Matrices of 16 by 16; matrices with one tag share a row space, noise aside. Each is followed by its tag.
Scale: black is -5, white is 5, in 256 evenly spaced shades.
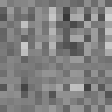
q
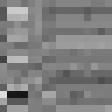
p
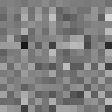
q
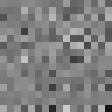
q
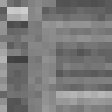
p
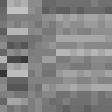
p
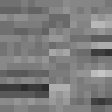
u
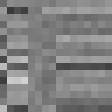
p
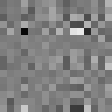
q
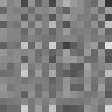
q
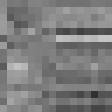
p
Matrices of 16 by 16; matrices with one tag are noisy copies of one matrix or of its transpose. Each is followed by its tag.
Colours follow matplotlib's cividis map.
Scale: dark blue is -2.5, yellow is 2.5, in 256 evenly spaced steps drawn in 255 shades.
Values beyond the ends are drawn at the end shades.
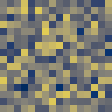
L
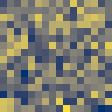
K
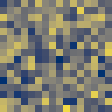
K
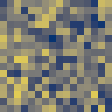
K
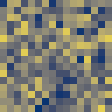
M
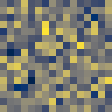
L
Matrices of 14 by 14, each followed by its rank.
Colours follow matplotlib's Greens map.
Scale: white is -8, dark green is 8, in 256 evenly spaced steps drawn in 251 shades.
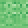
two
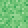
full rank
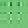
one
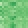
two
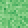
full rank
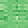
two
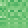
two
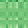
one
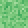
full rank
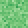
full rank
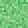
full rank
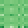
one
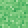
full rank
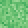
full rank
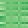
one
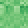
two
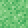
full rank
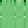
one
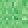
two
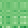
one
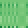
one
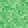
full rank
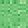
two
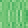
two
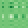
one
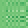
one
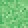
full rank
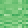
two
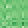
two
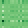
one
